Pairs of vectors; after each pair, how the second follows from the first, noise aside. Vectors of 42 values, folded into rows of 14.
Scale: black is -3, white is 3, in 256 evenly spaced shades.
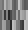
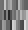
copied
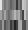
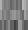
shrunk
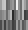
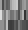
wrapped around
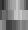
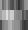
reversed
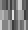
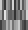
shuffled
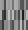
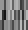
copied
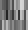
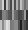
wrapped around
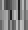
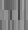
shrunk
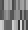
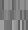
shrunk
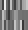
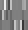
partly zeroed
